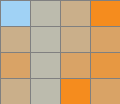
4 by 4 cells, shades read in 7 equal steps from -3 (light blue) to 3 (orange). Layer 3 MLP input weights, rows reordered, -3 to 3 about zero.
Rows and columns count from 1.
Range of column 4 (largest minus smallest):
2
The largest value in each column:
1 -1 3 3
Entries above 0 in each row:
1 1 3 2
